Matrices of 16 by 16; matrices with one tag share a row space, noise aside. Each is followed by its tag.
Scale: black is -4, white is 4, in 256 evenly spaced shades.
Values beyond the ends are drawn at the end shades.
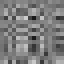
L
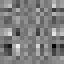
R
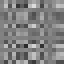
L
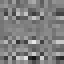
L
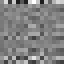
L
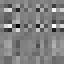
R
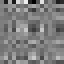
L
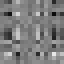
R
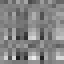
L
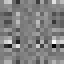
R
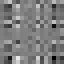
R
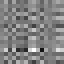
L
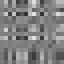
L
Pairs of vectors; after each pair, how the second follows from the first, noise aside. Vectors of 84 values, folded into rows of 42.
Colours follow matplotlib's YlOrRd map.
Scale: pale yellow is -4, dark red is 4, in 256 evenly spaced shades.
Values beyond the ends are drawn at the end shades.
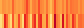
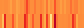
partly zeroed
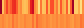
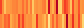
shuffled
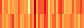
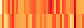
shuffled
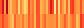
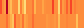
partly zeroed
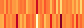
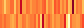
shuffled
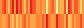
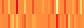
partly zeroed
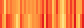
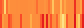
partly zeroed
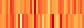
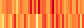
shuffled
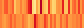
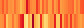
wrapped around
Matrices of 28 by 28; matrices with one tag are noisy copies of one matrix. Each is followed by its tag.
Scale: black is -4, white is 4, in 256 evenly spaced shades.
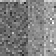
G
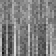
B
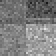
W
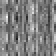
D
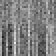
B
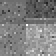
W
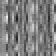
D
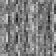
D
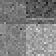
W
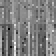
B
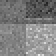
W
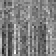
B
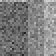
G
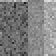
G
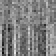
B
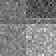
W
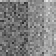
G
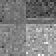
W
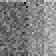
G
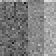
G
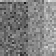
G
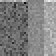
G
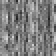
D
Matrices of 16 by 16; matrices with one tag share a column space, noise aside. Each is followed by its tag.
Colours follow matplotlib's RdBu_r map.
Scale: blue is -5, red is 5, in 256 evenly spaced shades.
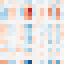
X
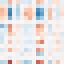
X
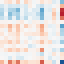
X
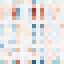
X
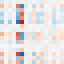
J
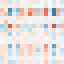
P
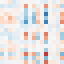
J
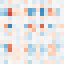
P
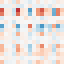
P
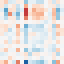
X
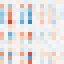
J
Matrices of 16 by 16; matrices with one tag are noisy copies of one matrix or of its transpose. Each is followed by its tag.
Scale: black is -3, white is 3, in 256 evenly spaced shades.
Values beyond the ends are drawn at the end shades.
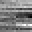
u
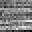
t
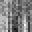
u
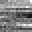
u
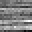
t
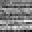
t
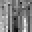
u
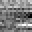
u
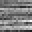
t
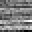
t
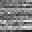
t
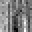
u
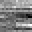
u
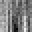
u
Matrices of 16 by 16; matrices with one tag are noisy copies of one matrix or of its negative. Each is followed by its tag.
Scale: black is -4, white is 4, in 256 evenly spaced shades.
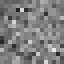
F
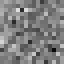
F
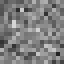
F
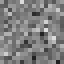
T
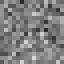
T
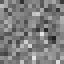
T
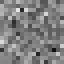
F
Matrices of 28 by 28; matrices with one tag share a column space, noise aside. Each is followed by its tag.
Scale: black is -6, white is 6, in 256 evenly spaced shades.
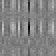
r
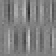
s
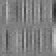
s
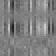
r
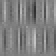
s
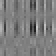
r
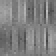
s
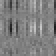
r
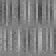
s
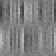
s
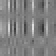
r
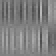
s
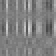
r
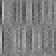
s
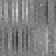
s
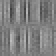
s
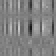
r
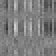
r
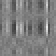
r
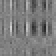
r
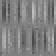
s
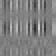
r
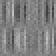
s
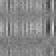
r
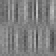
s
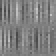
s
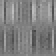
s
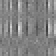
r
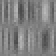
s
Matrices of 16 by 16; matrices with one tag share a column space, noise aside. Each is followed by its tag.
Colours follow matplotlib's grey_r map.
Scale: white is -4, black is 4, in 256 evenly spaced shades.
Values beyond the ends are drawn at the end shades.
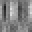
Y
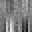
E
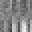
E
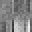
E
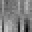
E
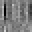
Y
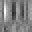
Y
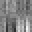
E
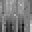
E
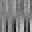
E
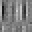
Y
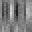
Y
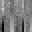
E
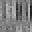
Y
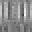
Y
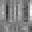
Y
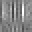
Y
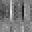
Y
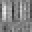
Y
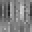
Y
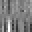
E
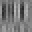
Y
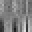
E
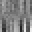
E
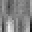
E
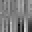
E
